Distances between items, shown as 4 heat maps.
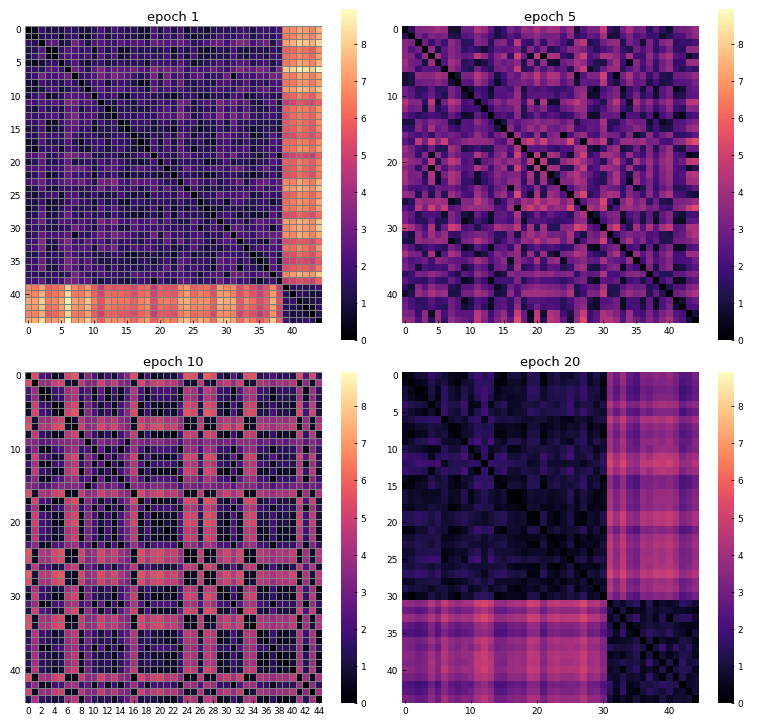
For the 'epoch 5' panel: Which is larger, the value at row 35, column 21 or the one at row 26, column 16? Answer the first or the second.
the second
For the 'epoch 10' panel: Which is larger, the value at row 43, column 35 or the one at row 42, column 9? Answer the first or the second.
the first
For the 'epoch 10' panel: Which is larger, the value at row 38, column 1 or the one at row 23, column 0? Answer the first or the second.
the first
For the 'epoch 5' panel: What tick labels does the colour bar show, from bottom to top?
0, 1, 2, 3, 4, 5, 6, 7, 8
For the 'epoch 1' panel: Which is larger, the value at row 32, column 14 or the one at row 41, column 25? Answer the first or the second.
the second
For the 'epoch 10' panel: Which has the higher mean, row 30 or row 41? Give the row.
41
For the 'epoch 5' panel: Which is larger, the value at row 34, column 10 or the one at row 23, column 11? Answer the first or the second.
the first
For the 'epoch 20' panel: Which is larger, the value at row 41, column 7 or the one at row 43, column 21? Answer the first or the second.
the first
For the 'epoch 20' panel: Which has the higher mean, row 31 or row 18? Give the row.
31
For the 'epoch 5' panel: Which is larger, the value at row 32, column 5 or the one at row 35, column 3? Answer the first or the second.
the first
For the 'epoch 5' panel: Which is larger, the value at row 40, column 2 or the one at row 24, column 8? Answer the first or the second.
the first
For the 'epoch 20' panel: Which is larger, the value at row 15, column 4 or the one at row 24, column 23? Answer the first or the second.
the first
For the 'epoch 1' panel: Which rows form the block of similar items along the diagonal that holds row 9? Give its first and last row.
0 to 38
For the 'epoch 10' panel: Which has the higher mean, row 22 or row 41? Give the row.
41
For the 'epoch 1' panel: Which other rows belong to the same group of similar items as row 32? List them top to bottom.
0, 1, 2, 3, 4, 5, 6, 7, 8, 9, 10, 11, 12, 13, 14, 15, 16, 17, 18, 19, 20, 21, 22, 23, 24, 25, 26, 27, 28, 29, 30, 31, 33, 34, 35, 36, 37, 38
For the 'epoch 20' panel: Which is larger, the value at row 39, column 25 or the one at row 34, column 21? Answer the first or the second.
the first
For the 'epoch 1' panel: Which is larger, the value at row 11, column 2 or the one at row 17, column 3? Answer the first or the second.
the first
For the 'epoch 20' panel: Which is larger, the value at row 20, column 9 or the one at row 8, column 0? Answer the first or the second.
the first
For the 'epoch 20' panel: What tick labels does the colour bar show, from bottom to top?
0, 1, 2, 3, 4, 5, 6, 7, 8
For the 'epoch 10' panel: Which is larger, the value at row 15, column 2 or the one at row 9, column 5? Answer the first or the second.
the second
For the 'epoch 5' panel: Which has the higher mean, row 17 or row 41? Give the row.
17
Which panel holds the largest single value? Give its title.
epoch 1
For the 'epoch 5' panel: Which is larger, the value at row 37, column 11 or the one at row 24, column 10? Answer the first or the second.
the first
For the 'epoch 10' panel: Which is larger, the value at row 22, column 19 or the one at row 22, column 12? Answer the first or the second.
the second
